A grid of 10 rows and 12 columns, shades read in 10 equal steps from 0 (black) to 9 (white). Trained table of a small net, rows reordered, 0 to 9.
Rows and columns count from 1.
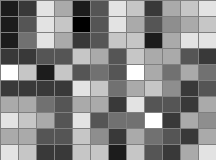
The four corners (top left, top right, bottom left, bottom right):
1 8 8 8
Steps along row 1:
up up down down up up down down up up up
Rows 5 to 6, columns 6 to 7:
4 3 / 7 4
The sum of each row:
59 57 61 50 63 50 55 65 53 60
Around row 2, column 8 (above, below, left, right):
7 7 8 3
